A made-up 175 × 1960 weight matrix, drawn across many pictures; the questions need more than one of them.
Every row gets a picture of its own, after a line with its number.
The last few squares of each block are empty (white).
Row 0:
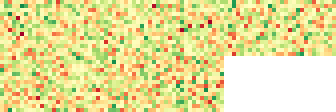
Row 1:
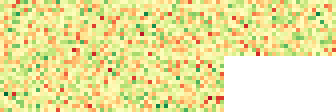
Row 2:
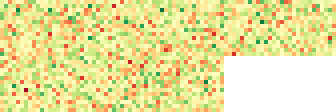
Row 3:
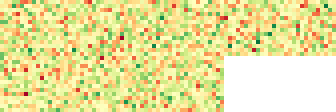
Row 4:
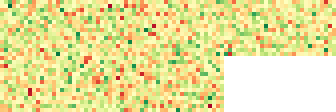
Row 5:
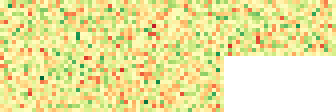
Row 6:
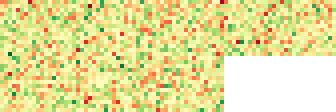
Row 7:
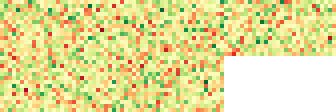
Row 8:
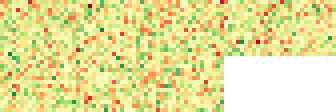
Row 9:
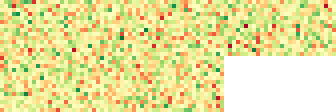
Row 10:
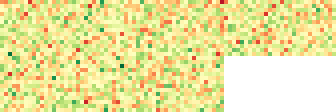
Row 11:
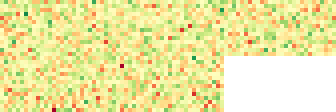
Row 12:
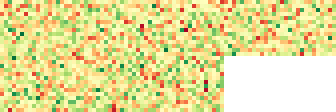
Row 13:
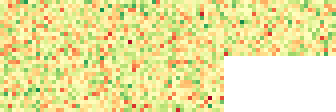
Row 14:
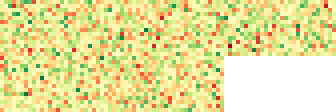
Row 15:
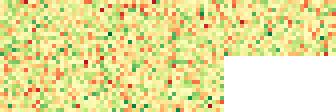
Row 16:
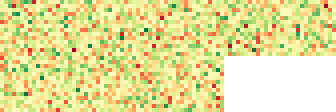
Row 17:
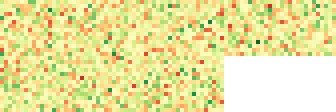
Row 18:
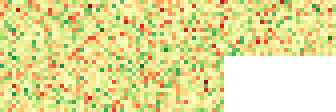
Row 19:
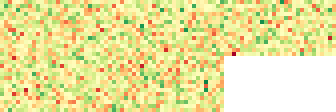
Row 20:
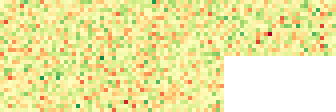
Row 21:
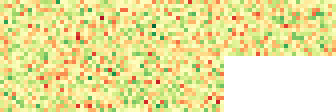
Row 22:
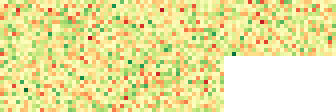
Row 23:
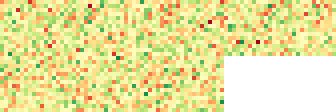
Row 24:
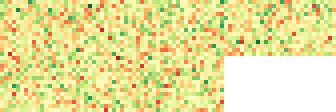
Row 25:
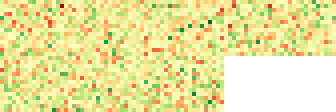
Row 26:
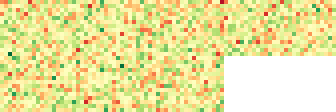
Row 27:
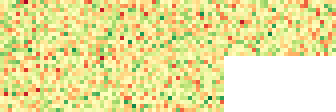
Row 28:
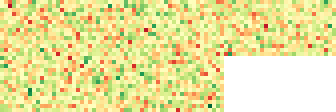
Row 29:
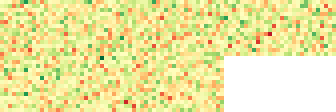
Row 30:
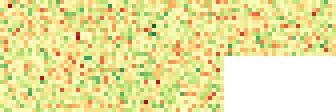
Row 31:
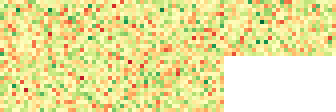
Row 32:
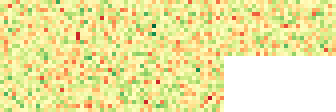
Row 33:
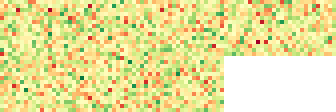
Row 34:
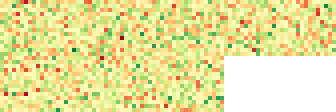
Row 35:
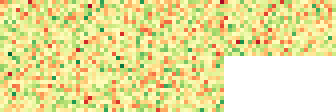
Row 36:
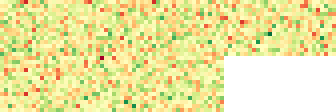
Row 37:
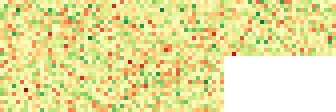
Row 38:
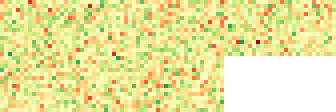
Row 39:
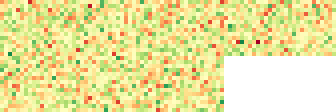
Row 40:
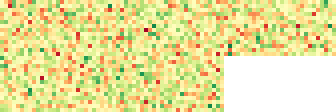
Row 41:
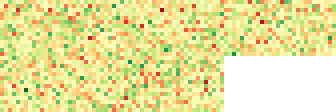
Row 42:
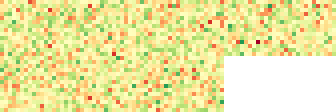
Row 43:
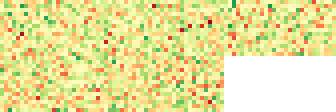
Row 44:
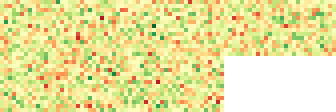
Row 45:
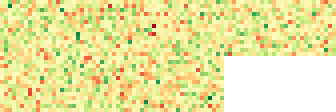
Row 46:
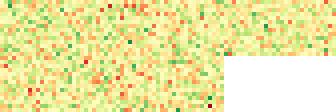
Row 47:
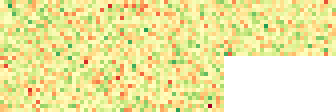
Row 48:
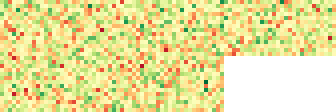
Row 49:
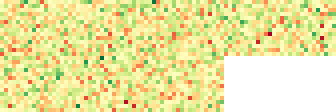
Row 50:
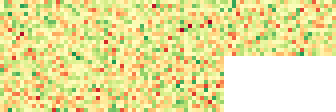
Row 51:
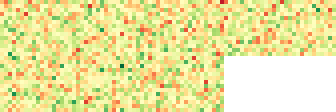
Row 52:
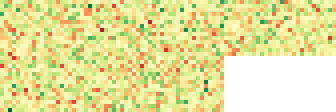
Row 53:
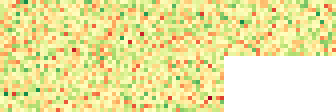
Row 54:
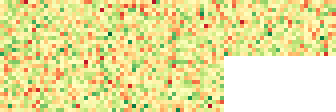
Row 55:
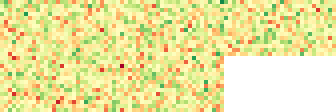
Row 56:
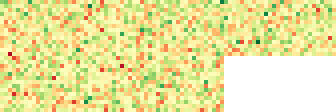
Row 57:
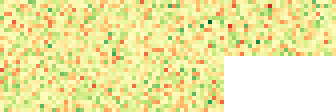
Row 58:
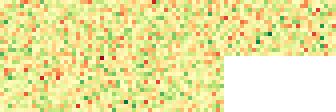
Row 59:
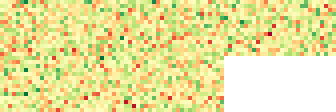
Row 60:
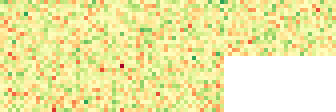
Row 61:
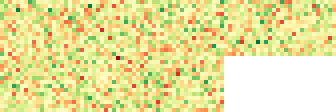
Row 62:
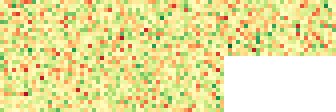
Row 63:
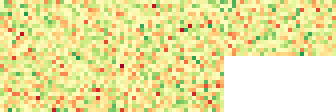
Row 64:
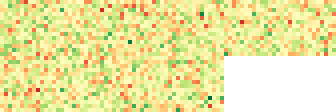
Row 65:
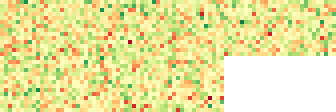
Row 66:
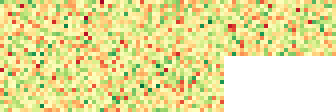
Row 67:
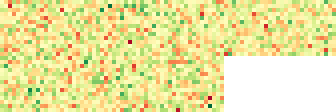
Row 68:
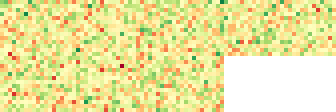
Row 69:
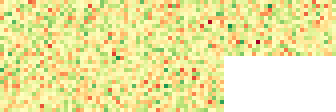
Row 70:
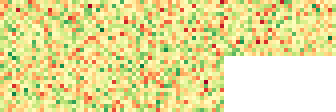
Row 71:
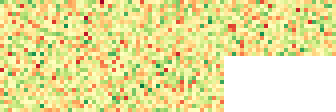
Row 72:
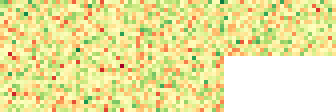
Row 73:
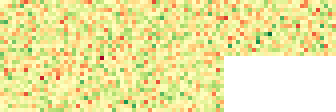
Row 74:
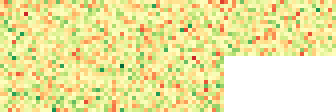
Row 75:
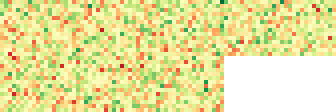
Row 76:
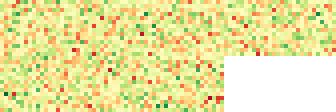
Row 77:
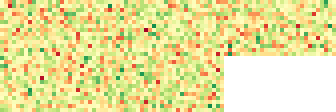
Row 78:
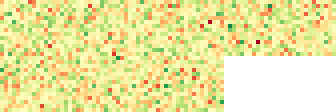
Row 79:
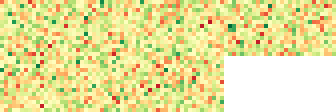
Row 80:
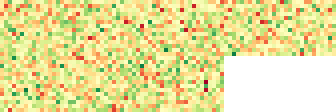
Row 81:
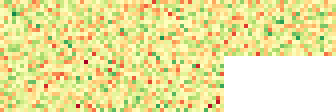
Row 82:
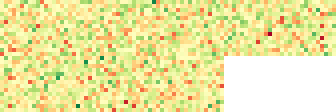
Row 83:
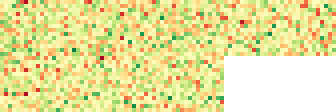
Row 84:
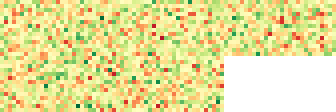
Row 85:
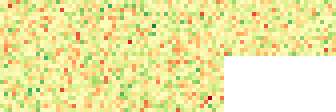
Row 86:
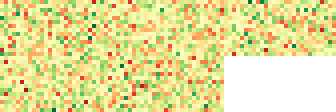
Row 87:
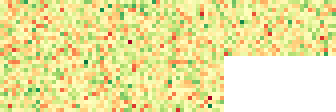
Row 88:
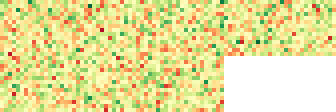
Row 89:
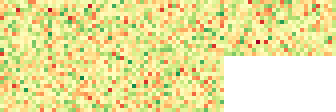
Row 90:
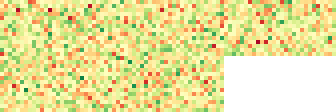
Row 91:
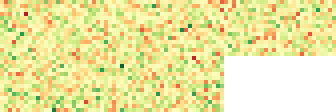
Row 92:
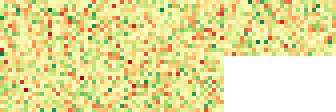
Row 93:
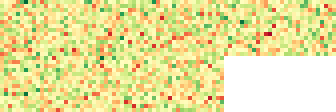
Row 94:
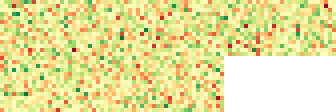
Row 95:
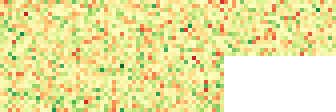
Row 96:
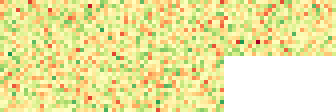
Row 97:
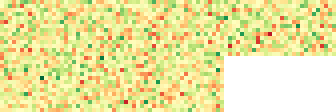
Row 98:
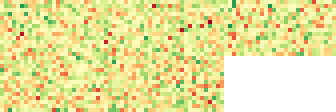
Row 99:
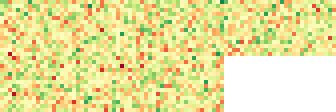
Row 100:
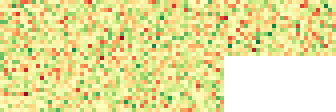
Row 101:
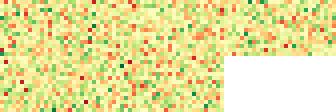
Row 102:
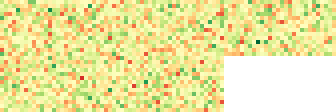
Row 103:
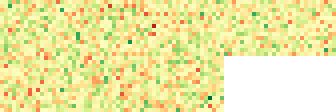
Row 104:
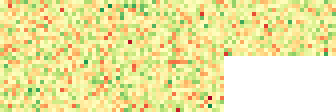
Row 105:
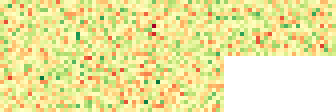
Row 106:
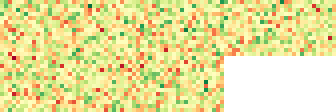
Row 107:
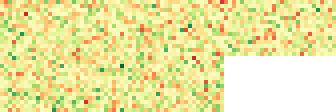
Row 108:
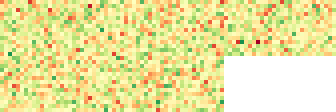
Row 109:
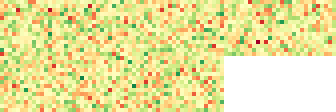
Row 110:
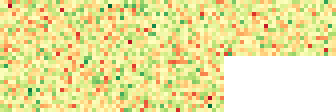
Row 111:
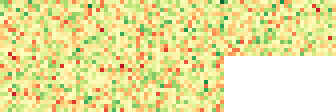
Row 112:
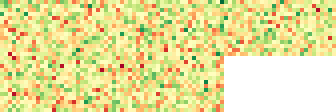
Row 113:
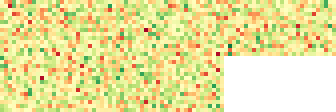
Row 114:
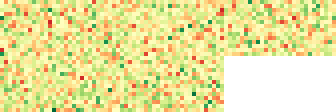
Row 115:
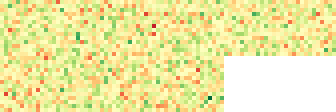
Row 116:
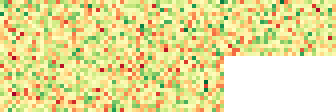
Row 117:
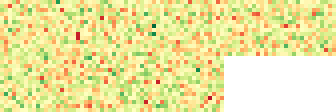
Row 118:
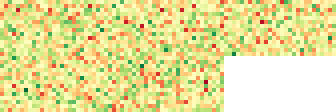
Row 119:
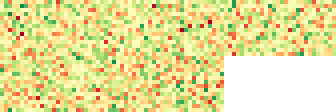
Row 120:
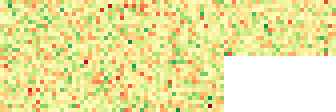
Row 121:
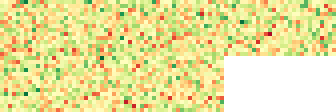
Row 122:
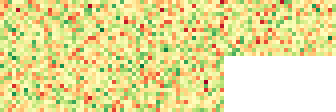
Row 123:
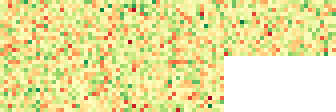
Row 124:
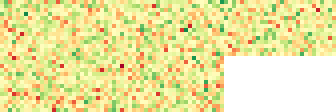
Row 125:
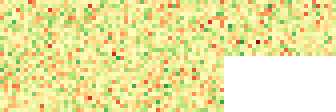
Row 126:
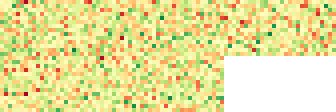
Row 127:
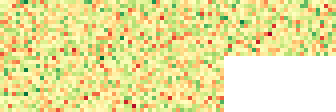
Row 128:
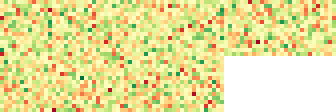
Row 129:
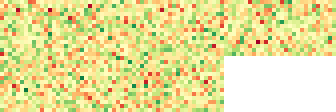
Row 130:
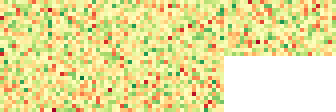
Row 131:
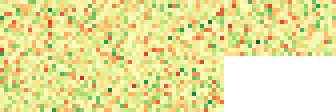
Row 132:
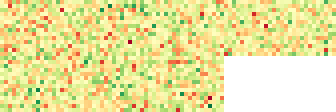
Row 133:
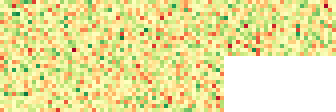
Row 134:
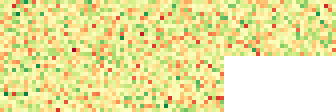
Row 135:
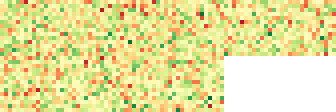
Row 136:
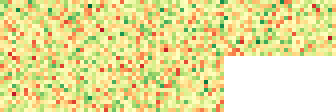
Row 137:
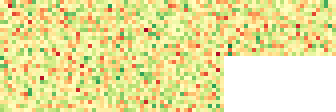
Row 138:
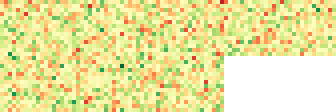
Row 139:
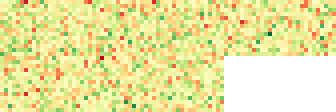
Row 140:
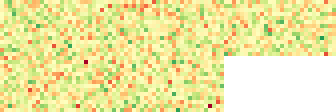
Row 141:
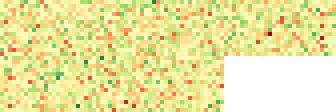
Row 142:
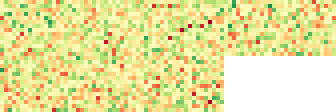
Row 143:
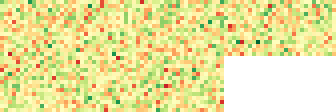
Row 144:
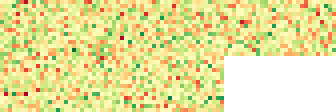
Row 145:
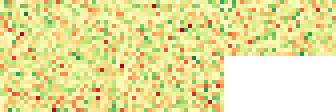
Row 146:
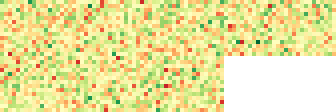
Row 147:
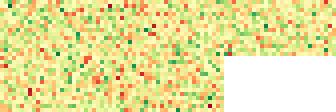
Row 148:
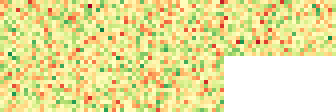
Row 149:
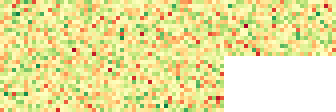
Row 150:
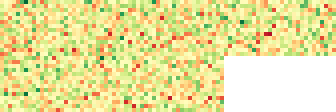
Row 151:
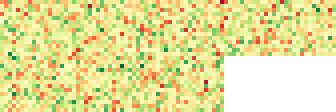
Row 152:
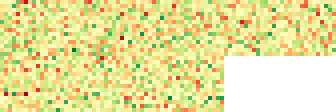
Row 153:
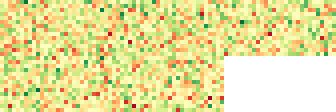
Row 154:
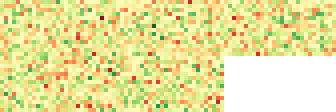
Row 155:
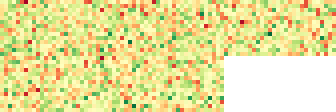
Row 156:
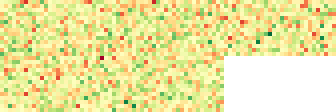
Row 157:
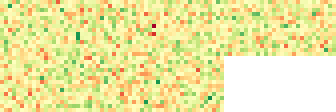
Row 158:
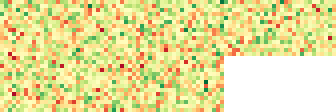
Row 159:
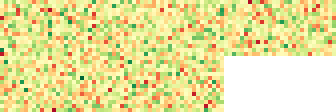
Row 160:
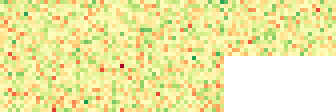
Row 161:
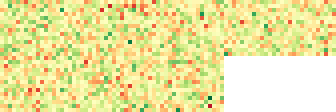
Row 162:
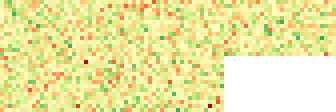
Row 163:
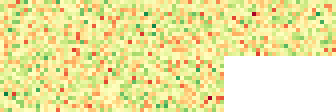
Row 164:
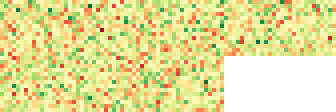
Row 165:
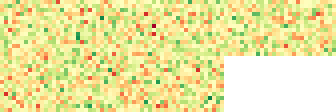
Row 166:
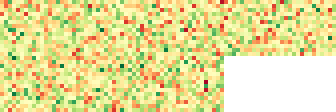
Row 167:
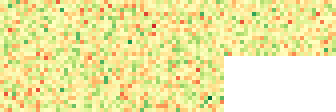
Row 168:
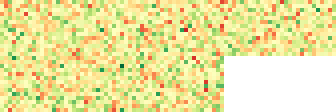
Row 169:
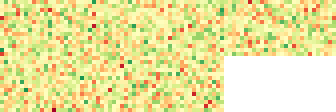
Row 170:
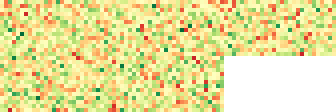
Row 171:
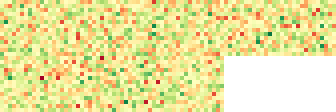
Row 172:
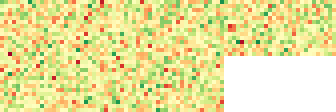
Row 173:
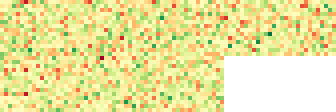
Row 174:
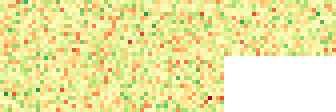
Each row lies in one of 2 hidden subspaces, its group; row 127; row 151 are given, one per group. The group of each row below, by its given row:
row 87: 127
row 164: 151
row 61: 151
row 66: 151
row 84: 127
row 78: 151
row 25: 151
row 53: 127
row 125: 151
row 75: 151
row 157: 127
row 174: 127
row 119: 151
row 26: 151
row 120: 127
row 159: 151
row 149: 127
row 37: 151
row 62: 127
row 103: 127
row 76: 127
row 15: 127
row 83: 127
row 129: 151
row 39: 151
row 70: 151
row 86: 151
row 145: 151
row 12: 151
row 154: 127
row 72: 151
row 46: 127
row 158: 151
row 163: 127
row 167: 127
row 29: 127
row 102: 151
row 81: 127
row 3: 127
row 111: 151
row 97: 127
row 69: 151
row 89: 151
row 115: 127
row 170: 151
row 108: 151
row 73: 127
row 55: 151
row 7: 151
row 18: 151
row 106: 151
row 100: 127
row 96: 151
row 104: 127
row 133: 127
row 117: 127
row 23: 151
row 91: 151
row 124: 151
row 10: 151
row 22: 151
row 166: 151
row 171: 127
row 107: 151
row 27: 127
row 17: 151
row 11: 151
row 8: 151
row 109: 151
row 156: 127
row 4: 127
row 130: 151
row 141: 127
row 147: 127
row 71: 151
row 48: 151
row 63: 151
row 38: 151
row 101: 151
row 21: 127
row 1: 127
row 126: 127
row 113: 127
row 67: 127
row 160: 151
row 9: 127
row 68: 151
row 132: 127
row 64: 127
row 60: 151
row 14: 127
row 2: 151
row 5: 127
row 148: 151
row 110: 127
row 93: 127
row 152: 127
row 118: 151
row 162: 127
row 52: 151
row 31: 151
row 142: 151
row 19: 151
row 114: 151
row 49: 127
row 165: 127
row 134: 127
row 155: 127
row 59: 127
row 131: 151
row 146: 151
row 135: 127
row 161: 127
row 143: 151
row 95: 151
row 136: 151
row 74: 151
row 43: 151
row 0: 151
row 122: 151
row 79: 151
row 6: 151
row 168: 151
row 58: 127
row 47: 127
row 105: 127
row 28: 127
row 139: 127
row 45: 127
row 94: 127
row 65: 127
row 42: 151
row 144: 127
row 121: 127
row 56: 151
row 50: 151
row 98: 151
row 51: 151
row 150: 127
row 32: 127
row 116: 151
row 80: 151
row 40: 127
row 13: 127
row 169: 151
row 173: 127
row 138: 151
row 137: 127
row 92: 151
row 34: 127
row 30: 127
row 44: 127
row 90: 151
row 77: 127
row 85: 127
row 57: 151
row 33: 151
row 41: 151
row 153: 127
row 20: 127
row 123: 127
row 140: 127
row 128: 151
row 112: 151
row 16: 127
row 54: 127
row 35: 151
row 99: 151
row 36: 127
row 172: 151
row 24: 151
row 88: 151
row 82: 127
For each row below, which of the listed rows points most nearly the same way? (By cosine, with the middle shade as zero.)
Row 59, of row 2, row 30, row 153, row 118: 153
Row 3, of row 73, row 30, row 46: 73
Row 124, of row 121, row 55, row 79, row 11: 55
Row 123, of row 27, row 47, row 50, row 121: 121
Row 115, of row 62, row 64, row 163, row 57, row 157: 157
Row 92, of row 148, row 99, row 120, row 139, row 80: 99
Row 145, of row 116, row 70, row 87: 116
